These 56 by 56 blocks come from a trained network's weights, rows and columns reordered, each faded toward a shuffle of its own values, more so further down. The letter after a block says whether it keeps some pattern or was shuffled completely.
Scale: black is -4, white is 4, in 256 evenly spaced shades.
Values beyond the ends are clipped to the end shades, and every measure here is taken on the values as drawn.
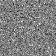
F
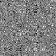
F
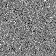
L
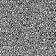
F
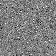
L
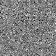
F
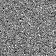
L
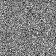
L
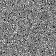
L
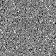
F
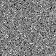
L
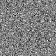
F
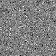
F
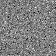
L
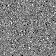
L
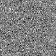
F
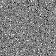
L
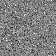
L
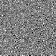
F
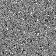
L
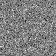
L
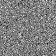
L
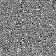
F
